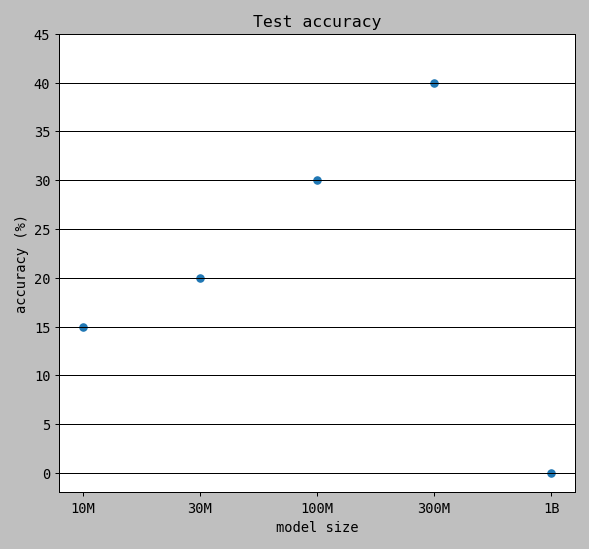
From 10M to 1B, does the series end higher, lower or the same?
lower
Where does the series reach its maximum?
300M
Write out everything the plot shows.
Title: Test accuracy
x-axis: model size, ticks 10M 30M 100M 300M 1B
y-axis: accuracy (%), ticks 0 5 10 15 20 25 30 35 40 45
Values:
15 20 30 40 0
